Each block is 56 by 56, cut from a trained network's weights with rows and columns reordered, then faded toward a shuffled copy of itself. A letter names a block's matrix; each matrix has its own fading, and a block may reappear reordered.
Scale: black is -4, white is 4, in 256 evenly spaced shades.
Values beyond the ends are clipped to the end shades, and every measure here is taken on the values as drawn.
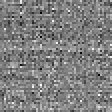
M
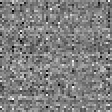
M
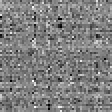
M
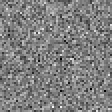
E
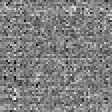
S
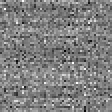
M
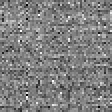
M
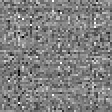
M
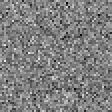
E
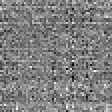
S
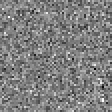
E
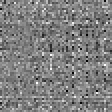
M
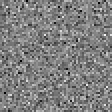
E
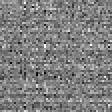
M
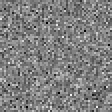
E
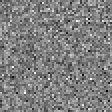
E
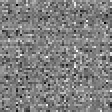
M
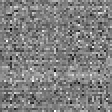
M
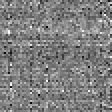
S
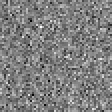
E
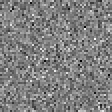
E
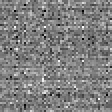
M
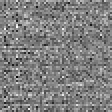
S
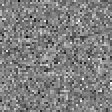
E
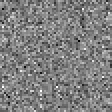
E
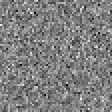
E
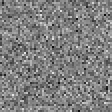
E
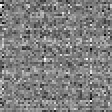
S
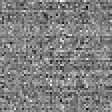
M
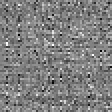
M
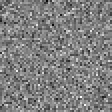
E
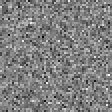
E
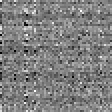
S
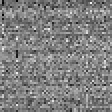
S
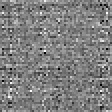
M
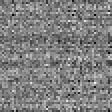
S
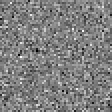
E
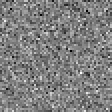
E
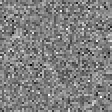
E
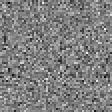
E
